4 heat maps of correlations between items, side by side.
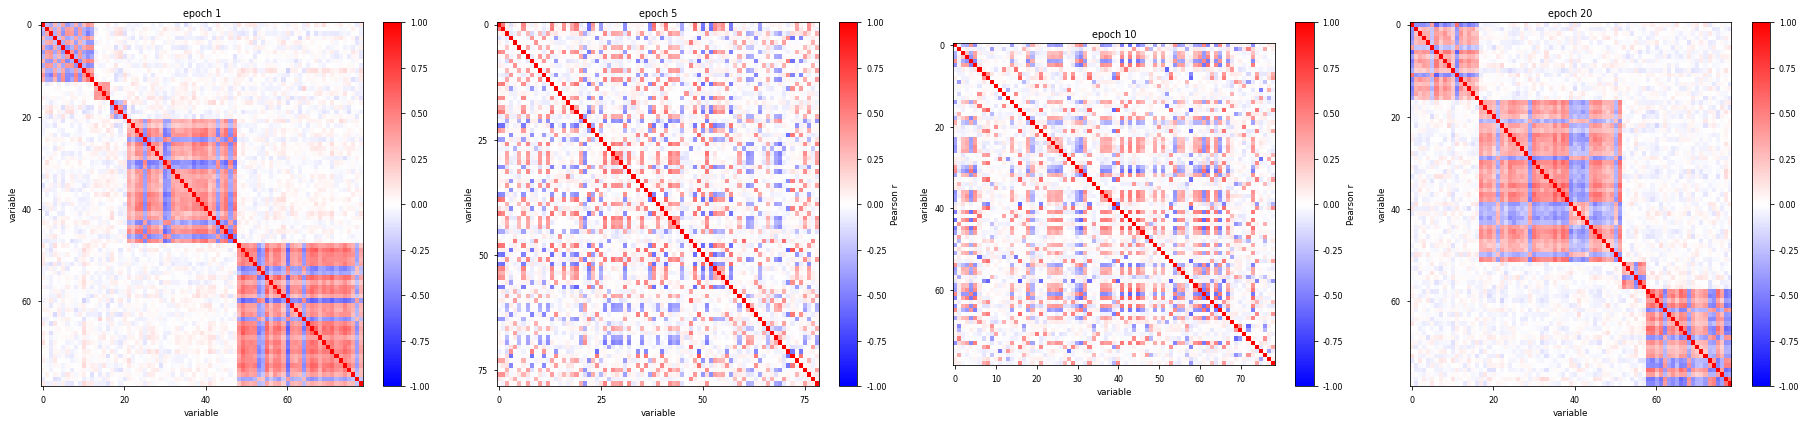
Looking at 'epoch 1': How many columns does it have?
79
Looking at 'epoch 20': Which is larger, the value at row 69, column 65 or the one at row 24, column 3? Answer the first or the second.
the first
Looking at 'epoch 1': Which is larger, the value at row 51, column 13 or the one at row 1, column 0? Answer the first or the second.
the first
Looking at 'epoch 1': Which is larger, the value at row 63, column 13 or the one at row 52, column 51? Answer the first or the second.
the second
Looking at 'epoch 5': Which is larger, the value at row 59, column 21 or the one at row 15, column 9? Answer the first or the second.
the second
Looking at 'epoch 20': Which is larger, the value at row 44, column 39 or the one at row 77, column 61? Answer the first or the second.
the first
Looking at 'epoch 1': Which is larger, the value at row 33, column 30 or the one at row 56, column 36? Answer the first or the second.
the second
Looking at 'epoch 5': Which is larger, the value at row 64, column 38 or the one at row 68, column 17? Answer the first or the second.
the second
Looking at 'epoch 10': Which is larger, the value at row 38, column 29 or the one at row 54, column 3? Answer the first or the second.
the first
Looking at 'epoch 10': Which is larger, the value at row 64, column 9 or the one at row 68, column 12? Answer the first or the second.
the second
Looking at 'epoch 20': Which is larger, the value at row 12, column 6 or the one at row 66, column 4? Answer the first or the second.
the first
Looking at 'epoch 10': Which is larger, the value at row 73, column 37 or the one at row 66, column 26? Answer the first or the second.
the first
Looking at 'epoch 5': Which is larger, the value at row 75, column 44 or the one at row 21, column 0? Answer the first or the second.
the first
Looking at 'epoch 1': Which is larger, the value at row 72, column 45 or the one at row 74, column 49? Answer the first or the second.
the second
